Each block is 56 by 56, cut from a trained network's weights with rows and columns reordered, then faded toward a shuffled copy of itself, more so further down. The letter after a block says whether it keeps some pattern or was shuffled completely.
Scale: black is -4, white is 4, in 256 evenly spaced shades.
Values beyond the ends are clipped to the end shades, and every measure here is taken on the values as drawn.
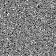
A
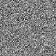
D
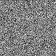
A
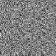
D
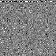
D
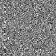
D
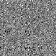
D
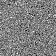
A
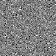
D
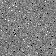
A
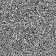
A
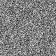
A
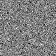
A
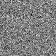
A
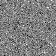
A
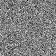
A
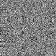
D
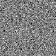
D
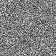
A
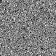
A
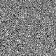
D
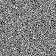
A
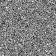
A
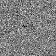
D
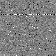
D
